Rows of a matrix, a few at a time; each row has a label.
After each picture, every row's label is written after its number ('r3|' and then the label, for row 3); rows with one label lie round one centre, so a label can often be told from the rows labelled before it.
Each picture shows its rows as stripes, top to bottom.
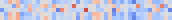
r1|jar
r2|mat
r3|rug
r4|jar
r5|jar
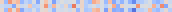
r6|jar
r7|mat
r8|jar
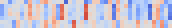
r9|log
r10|rug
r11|rug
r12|rug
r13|rug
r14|mat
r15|mat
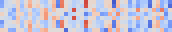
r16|rug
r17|rug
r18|mat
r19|log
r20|mat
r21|rug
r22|rug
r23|log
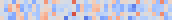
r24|mat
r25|jar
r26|jar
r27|mat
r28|log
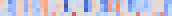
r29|log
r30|log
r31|log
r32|mat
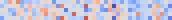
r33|jar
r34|rug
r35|log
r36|mat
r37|rug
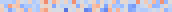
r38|mat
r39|jar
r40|log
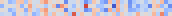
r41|log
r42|rug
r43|log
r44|mat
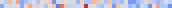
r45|jar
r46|rug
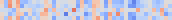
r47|jar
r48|jar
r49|mat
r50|log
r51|jar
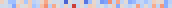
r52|log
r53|mat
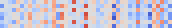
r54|mat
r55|rug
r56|mat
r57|rug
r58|rug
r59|mat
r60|rug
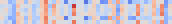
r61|log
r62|mat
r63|mat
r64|mat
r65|log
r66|mat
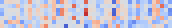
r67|rug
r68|mat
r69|rug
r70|rug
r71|mat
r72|jar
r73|log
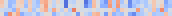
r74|log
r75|log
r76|mat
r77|jar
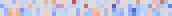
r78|mat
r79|rug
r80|jar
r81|jar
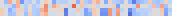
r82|jar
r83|mat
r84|log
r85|log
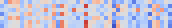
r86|jar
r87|rug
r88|mat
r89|rug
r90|jar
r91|rug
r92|rug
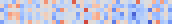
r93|mat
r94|jar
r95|rug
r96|jar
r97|jar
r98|rug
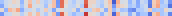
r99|rug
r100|rug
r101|jar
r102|rug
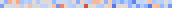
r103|jar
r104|rug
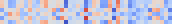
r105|log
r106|log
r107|rug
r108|jar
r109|rug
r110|log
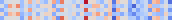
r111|rug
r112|jar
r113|rug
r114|jar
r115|rug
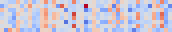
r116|mat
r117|rug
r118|log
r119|mat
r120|mat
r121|log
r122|mat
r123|jar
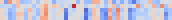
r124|jar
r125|mat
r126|log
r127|log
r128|log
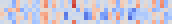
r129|mat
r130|mat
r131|jar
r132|log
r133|log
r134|mat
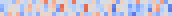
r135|mat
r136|rug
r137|rug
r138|jar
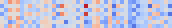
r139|jar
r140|rug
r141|jar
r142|rug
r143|jar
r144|log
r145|jar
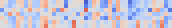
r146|log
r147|log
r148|rug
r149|jar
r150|log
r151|mat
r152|mat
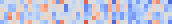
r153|rug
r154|log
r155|log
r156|jar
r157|jar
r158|rug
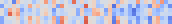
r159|mat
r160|rug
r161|jar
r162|jar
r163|rug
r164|rug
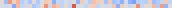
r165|jar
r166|mat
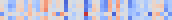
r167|log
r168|log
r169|log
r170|rug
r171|log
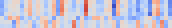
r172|rug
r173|rug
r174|rug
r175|rug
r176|jar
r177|mat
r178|mat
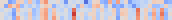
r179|log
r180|jar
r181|mat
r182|mat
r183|mat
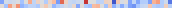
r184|rug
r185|jar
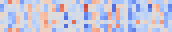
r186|jar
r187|rug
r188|rug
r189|log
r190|log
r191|mat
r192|log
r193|jar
